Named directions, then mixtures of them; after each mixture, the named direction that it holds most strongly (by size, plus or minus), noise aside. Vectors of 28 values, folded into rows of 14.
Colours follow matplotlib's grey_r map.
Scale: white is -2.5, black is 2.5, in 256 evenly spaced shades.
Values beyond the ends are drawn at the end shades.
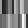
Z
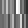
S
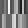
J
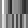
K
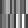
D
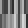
Z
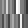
S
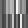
S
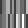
D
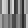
Z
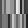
S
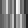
S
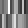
J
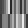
D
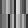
D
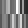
S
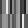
D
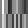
K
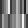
D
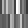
S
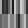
Z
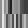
K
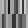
J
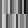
J
